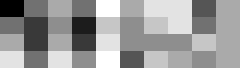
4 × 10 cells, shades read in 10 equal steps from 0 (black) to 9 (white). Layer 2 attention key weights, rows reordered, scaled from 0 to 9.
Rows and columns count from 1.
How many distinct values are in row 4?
7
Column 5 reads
9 7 8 9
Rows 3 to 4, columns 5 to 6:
8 5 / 9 3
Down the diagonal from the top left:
0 2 6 5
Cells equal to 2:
3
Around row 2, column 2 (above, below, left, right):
4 2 4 5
